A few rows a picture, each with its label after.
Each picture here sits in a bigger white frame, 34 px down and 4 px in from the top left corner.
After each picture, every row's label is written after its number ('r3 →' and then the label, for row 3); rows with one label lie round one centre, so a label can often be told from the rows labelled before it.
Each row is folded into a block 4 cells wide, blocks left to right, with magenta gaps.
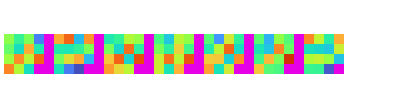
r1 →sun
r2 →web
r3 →sun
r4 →sun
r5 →sun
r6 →sun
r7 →web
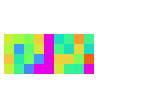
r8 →web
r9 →sun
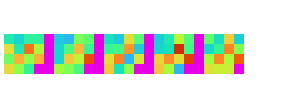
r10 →sun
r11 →sun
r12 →sun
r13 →sun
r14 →sun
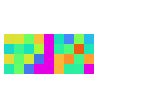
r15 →web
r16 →sun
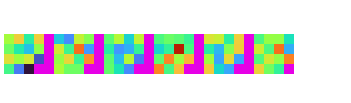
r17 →web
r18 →sun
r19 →web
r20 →sun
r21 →web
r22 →sun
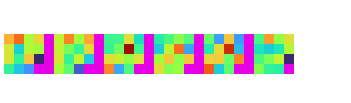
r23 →web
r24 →web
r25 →sun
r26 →sun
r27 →sun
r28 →web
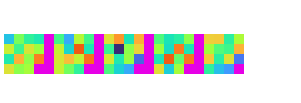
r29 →sun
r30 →sun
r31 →web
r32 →sun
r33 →web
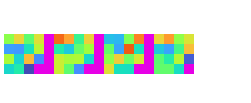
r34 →web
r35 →web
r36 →sun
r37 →web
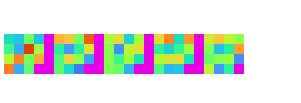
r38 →sun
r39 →web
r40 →web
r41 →web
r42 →web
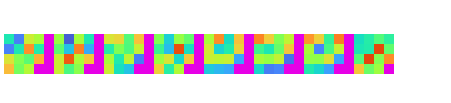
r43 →sun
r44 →sun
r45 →web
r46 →sun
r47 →web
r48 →web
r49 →web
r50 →sun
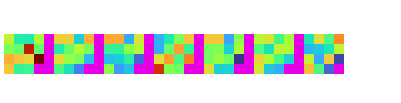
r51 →sun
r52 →web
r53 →web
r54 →sun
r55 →web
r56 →web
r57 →web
